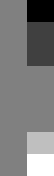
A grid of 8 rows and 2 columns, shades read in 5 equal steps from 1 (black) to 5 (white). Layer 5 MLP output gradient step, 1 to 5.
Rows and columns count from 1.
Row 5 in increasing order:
3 3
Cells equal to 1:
1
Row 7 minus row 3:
0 2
